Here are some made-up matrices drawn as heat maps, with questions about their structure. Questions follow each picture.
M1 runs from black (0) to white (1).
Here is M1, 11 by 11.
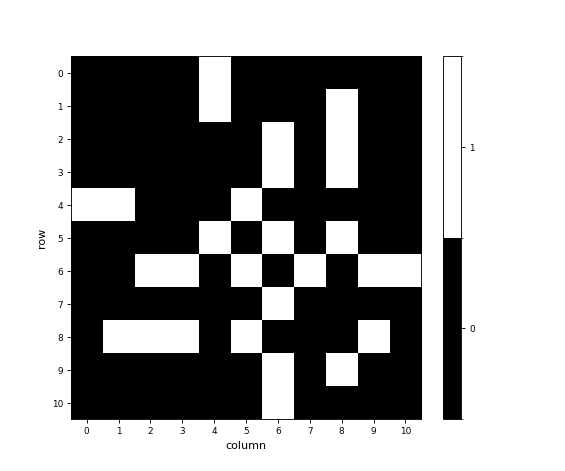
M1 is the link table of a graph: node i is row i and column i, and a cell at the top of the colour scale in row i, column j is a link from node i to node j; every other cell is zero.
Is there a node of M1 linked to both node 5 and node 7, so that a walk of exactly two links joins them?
yes
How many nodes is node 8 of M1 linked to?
5
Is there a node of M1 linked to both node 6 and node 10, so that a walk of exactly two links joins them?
no
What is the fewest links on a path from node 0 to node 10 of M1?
4
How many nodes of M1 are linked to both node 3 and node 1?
1
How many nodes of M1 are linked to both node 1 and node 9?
1
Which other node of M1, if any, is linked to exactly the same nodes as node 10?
node 7
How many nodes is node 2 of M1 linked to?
2
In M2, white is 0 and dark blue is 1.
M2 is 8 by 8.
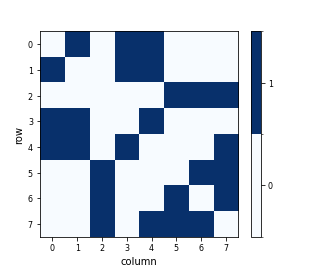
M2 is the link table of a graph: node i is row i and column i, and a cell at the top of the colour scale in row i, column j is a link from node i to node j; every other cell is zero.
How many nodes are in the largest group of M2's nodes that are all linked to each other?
4
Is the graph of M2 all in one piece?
yes
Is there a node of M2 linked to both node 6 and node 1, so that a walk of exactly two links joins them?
no
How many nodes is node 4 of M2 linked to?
4
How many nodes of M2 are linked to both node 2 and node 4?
1
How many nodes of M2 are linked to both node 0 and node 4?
2
